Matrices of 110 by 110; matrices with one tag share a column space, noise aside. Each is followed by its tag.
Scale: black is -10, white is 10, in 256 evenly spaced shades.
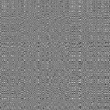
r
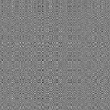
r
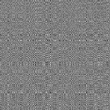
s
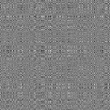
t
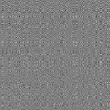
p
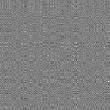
r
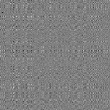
t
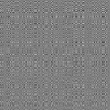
p
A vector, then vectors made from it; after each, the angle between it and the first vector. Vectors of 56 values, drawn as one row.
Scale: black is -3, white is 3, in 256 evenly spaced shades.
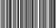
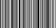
nearly opposite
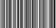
nearly parallel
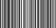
partly opposed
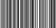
nearly parallel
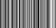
nearly opposite
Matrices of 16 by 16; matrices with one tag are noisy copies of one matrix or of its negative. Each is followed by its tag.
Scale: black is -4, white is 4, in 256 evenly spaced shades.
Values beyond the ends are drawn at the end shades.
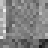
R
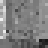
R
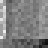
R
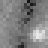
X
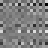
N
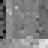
R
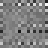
N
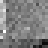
R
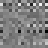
N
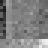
R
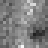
X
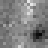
X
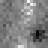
X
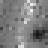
X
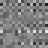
N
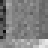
R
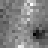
X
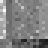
R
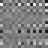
N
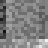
R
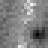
X
